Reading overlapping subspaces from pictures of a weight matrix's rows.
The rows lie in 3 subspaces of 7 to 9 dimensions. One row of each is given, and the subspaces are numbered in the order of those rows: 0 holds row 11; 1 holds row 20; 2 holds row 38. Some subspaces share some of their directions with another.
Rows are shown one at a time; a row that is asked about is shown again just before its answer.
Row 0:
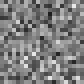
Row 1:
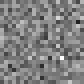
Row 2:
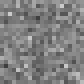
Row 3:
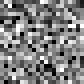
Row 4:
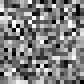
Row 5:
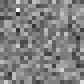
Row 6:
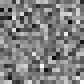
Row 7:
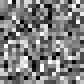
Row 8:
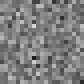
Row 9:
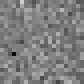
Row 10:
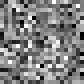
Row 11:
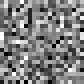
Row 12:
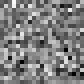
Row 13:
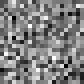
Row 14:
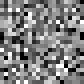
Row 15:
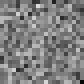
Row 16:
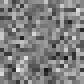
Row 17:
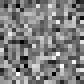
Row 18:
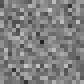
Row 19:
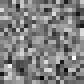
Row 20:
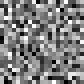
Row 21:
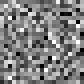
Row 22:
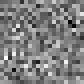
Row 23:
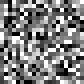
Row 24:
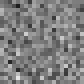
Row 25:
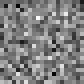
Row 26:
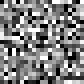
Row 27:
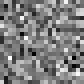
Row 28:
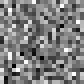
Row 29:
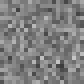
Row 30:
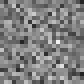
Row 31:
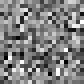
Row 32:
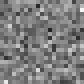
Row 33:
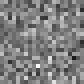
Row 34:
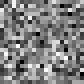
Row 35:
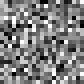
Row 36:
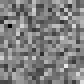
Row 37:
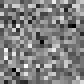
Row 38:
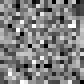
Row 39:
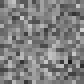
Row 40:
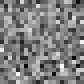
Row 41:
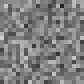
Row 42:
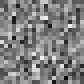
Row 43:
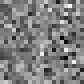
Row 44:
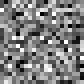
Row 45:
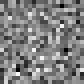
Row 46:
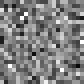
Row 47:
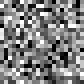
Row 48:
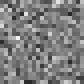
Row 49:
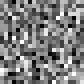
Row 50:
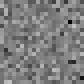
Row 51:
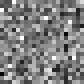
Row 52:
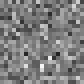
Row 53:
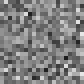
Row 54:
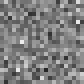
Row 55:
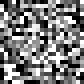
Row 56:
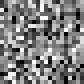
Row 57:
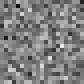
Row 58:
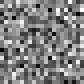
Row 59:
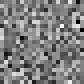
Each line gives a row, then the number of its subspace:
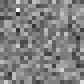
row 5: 2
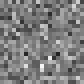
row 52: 1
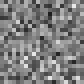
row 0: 1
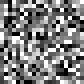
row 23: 1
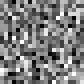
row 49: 2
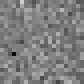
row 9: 2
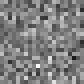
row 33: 2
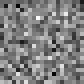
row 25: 0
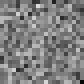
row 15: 2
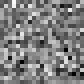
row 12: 1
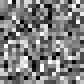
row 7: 1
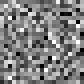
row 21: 0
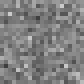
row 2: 2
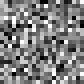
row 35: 2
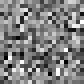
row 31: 0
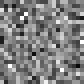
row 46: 1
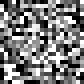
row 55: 1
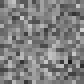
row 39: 2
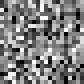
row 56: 2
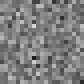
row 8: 2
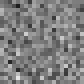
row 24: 2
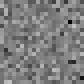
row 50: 1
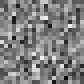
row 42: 2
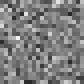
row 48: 1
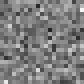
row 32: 2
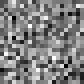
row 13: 2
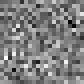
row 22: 0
